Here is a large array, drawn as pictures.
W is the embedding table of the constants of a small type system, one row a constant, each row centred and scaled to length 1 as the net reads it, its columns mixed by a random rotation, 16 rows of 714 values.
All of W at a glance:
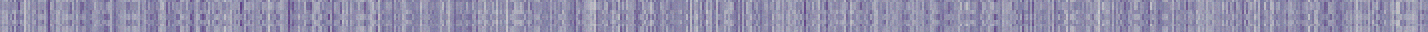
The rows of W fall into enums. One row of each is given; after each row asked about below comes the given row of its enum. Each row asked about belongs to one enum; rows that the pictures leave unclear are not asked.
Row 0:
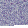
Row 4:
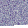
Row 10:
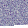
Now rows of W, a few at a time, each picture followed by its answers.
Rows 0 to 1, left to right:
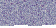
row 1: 4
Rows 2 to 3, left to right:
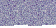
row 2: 4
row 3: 4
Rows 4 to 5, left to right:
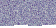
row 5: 10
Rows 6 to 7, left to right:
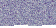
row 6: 10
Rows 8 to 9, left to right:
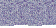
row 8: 0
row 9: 0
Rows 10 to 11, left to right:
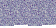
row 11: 10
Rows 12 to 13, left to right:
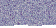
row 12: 4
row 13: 0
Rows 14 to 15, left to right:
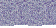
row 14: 0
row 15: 0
